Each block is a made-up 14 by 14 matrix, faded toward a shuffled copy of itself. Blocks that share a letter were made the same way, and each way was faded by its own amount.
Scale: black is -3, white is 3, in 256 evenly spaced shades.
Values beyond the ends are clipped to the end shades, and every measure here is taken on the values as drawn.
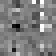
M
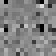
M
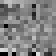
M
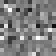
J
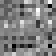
M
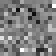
J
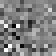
J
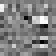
M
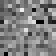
J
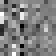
M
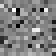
J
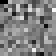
J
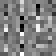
M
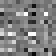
M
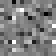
J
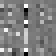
M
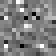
J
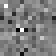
J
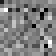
J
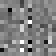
M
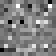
J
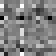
M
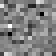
J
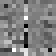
M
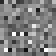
J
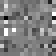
M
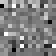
J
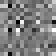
M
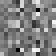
M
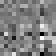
M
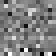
J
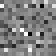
J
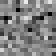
J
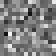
J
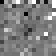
J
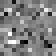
J
